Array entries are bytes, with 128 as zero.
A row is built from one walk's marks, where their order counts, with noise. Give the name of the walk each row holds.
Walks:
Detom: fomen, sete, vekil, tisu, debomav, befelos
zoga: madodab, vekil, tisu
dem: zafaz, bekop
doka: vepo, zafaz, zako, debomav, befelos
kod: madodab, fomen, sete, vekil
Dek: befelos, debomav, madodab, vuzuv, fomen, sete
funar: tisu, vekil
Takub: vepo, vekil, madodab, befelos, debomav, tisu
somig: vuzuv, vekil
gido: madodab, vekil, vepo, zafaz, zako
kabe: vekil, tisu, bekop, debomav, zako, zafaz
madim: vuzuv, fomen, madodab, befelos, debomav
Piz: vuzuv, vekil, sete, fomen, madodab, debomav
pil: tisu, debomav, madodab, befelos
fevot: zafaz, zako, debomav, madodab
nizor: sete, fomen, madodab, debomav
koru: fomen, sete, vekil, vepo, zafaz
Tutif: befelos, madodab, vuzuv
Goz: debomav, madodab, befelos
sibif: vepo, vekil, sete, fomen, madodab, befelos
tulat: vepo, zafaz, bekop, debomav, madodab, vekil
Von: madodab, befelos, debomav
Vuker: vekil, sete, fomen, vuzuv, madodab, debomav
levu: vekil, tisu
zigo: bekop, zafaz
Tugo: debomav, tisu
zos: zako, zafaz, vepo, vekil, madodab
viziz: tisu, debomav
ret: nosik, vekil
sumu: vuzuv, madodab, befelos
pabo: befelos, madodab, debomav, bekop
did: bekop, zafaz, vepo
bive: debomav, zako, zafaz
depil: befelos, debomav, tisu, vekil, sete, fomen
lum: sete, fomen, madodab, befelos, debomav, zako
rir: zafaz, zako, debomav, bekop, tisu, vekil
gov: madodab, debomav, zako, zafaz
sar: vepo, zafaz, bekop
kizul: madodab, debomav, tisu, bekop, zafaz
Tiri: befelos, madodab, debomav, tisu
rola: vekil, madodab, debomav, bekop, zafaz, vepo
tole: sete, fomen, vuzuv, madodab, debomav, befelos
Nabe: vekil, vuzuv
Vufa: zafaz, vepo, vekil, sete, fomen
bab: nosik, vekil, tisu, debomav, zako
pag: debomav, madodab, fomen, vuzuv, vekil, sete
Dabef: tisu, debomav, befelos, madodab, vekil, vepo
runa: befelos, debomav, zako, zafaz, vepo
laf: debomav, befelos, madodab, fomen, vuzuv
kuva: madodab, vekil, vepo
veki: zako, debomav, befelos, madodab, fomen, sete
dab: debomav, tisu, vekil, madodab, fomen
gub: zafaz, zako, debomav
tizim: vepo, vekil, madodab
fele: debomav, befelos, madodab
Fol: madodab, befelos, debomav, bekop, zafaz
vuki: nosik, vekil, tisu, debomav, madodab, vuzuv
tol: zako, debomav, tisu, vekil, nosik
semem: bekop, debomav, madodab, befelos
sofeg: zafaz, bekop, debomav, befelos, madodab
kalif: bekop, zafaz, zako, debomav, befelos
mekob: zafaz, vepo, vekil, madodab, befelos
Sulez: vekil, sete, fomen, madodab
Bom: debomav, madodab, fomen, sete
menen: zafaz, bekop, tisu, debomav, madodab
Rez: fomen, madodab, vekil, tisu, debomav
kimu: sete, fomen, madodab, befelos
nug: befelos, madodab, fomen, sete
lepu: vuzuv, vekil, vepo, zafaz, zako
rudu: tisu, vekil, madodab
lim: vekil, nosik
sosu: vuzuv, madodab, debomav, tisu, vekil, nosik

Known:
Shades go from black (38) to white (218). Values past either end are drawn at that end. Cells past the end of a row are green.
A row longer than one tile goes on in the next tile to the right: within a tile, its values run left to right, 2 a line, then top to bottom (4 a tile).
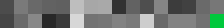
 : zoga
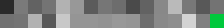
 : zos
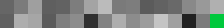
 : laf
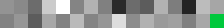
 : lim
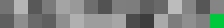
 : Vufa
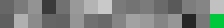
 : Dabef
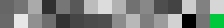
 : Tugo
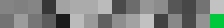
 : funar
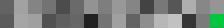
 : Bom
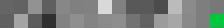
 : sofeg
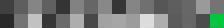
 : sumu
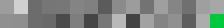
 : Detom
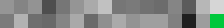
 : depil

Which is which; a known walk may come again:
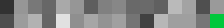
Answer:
doka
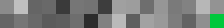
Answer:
tole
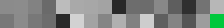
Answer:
levu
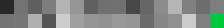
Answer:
zos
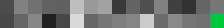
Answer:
zoga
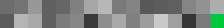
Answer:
laf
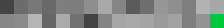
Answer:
veki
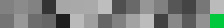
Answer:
funar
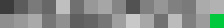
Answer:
tol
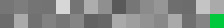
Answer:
vuki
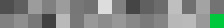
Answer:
kalif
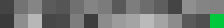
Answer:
sosu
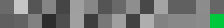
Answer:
kod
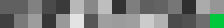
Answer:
Tutif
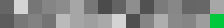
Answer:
sibif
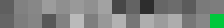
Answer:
rola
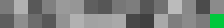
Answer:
Vufa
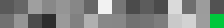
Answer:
zigo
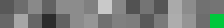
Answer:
menen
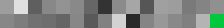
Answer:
koru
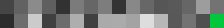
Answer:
sumu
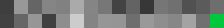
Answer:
gido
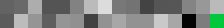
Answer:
fele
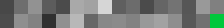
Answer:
Fol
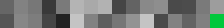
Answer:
rudu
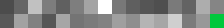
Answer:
semem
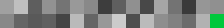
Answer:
Sulez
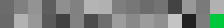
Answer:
dab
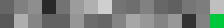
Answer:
Dabef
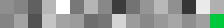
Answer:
ret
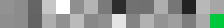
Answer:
lim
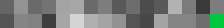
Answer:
mekob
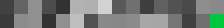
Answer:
Von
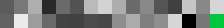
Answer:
Tugo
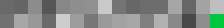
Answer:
runa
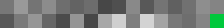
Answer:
Piz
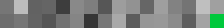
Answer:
lum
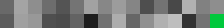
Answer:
Bom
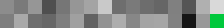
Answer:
depil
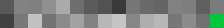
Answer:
lepu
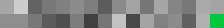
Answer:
Detom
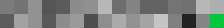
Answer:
Dek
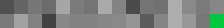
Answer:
rir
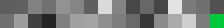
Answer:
dem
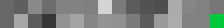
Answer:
sofeg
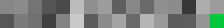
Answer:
nug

